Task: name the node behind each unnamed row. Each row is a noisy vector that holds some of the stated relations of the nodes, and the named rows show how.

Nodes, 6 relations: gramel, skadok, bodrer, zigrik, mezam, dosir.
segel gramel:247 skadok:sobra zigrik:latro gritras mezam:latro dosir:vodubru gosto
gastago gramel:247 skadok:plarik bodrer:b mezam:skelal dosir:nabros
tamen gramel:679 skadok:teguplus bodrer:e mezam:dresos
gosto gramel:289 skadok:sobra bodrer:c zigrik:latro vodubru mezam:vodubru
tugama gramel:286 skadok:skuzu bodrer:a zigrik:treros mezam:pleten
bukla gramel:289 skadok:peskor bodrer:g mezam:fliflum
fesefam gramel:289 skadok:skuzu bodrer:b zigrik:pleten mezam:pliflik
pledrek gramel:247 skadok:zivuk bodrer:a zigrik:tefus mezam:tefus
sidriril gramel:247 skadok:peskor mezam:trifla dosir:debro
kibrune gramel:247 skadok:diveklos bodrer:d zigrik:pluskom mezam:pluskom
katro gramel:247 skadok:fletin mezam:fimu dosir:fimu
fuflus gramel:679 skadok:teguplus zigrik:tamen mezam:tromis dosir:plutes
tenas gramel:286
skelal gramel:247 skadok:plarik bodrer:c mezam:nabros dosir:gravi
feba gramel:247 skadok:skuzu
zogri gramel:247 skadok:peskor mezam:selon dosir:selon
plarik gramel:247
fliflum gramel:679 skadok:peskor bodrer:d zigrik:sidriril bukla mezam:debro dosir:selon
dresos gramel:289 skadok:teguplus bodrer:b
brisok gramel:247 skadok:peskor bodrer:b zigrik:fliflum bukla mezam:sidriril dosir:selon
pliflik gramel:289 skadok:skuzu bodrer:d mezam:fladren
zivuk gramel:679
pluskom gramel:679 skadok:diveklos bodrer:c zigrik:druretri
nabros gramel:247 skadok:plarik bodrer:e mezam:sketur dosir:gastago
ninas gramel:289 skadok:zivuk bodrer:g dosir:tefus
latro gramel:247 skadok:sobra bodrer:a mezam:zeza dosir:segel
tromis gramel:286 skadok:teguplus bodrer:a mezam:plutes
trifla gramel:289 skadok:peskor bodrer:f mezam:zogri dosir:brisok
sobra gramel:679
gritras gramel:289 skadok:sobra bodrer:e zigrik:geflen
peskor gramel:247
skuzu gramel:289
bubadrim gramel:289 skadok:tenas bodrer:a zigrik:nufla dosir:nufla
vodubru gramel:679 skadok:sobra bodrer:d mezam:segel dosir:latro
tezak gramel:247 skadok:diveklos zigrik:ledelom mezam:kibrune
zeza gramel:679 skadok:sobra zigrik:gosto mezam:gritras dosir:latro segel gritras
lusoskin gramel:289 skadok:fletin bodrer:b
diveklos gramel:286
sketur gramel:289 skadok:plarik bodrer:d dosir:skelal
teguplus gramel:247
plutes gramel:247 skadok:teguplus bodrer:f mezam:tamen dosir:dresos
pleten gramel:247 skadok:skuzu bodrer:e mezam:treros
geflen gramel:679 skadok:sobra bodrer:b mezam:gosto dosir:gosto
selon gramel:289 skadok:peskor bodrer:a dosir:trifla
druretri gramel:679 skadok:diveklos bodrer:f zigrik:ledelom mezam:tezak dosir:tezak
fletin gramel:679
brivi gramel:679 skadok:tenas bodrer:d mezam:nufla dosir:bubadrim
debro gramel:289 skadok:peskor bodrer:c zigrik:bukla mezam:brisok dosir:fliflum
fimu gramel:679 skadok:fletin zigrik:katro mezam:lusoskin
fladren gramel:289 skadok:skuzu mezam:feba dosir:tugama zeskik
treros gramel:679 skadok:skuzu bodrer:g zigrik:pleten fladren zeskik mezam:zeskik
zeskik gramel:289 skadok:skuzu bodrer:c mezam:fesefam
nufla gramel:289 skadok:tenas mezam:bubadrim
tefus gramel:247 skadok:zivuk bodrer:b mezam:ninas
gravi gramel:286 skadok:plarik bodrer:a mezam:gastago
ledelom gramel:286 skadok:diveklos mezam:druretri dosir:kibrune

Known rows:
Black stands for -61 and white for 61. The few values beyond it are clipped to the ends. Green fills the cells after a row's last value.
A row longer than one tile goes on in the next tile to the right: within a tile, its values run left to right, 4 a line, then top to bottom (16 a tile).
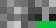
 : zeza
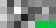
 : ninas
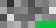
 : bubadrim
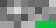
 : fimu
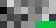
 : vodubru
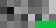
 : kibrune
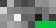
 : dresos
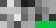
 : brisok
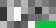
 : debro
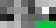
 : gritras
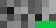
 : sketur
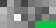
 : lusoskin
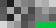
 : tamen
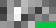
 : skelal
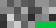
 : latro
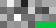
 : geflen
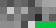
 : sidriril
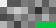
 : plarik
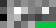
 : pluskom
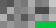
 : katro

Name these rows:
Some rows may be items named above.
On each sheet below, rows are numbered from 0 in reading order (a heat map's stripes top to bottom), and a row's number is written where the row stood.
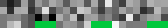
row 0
feba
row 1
druretri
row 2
nabros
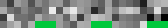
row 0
bubadrim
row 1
fuflus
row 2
zogri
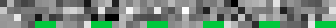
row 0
dresos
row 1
zogri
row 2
pluskom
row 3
segel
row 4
pleten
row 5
fliflum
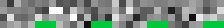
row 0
pledrek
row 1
fesefam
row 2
ninas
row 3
brivi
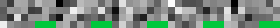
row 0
nabros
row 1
zeskik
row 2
gosto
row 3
peskor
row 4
treros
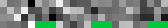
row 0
trifla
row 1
peskor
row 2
zeza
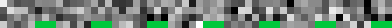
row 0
peskor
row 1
skuzu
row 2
feba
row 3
bukla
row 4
pliflik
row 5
tugama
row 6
selon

